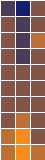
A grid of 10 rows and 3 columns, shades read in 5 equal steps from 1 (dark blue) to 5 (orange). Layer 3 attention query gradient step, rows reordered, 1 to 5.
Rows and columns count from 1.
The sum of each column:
31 30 32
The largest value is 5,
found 2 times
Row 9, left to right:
4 5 3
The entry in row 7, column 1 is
3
